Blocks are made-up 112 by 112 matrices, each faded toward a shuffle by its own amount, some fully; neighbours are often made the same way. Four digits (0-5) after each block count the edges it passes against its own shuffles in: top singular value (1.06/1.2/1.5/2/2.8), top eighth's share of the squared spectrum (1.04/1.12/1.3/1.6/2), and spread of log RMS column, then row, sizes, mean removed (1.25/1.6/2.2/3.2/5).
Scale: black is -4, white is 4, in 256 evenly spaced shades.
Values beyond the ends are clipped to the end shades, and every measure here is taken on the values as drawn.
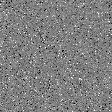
2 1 0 0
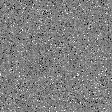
2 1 0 0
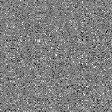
4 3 2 2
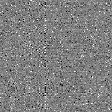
4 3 2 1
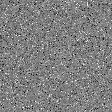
2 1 0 0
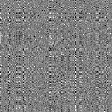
5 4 3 3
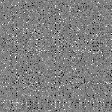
4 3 2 2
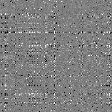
5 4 3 3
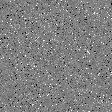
0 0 0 0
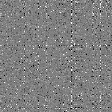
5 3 2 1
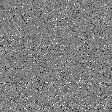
1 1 0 2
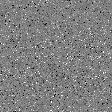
0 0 0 1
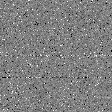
2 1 0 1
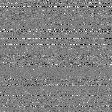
3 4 0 4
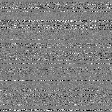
2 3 0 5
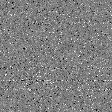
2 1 0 1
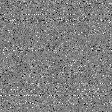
2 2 0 3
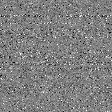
1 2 0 3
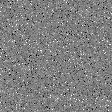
0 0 0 0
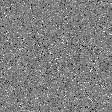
1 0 0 0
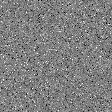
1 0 0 0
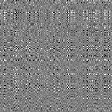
5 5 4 4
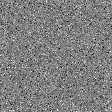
0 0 0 0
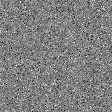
1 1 0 0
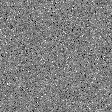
0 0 0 0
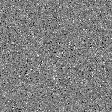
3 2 0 0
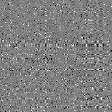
5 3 2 3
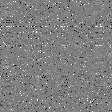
4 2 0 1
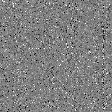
3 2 2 0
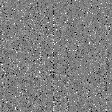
3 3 2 0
